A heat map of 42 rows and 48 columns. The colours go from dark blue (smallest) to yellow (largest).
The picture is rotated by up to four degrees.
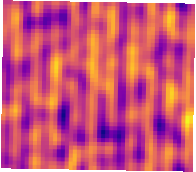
The histogram is bell-shaped. Stripes running up and down repeat 10 times from left to right. There are no lone odd cells. The bottom middle is the ninth with the lowest average.
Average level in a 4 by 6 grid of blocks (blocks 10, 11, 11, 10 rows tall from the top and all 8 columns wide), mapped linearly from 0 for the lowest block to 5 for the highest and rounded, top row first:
313344
244443
333125
233033
